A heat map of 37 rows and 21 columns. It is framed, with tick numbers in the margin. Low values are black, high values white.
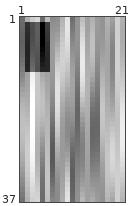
The top left is the ninth with the lowest average. Streaks run downward. The halves do not mirror each other. An odd patch, lower than its surroundings, sits in the top left. The bottom right is the smoothest part.
